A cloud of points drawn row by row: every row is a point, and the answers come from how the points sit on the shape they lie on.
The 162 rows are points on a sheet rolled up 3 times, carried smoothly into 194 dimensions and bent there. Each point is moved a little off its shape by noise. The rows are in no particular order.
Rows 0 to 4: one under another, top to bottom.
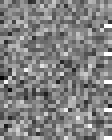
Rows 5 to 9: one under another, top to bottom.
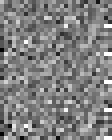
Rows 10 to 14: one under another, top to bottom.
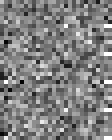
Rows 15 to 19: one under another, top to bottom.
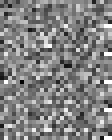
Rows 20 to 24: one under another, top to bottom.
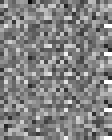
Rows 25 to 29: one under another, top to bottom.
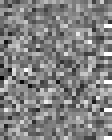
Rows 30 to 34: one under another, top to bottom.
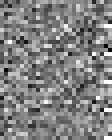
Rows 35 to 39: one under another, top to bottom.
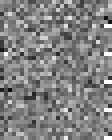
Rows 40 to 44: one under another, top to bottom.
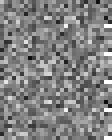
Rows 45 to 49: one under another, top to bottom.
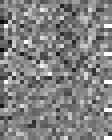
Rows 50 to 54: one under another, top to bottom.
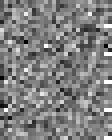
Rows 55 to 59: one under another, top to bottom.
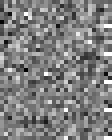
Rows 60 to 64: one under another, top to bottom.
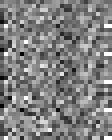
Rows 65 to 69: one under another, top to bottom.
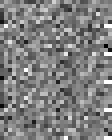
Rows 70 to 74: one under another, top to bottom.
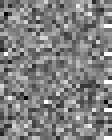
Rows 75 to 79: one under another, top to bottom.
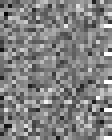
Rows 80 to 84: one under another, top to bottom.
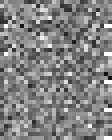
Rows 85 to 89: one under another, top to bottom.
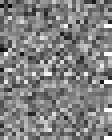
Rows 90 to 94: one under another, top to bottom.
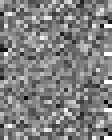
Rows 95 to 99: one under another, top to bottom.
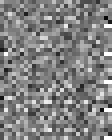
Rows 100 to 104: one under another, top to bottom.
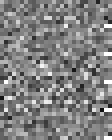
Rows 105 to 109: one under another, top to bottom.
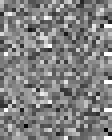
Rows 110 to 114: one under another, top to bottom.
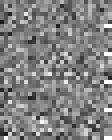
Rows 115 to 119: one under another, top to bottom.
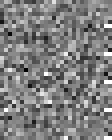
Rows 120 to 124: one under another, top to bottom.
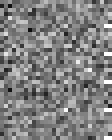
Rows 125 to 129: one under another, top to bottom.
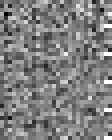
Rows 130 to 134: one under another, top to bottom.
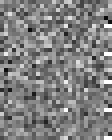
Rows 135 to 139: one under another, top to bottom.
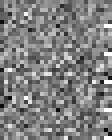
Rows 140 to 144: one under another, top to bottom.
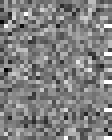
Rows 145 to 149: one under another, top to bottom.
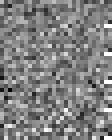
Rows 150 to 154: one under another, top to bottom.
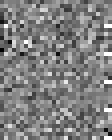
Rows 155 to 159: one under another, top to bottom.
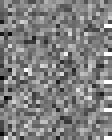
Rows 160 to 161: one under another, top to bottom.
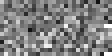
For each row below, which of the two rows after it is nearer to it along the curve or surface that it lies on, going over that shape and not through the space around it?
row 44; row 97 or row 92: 92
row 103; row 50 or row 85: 85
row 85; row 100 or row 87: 100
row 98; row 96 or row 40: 40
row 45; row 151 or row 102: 151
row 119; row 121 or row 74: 121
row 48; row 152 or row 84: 152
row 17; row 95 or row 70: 70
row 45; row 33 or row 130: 33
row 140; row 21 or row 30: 30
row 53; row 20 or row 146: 20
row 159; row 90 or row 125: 125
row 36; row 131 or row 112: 131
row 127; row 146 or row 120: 120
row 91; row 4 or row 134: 4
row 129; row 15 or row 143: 143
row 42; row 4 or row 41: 41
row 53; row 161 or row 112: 161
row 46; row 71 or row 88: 71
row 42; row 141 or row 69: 69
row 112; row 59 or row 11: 59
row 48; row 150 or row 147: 147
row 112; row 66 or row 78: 66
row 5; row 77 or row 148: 148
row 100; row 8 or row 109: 109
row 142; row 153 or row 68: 68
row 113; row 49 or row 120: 49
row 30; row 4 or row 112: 4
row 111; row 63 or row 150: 150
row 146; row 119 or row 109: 119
